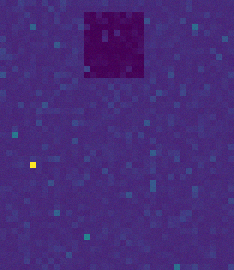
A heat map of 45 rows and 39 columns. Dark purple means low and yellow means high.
Odd rows or columns: none. Odd patch: lower, in the top middle. Ninth with the lowest average: top middle. Stripes: none. Average level on the scale: 10%.
